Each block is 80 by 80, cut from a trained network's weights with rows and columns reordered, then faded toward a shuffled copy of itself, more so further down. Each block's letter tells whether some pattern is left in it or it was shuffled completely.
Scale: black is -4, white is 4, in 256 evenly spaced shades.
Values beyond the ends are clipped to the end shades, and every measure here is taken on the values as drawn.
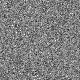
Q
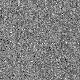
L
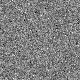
Q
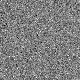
Q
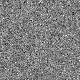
Q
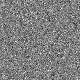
Q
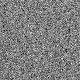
Q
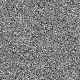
Q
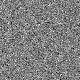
Q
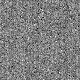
L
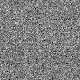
L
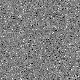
L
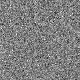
L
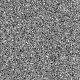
L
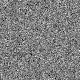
Q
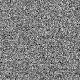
L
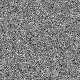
Q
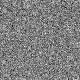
Q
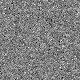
Q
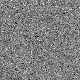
Q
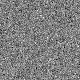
Q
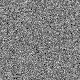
Q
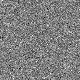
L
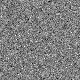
Q
